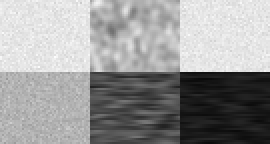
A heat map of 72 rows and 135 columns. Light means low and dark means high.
It is made of 2 by 3 panels. Panel 1,1: very low, fine-grained, faint in contrast. Panel 1,2: low, blotchy. Panel 1,3: very low, fine-grained, faint in contrast. Panel 2,1: low, fine-grained, faint in contrast. Panel 2,2: high, streaked across. Panel 2,3: very high, streaked across, faint in contrast.
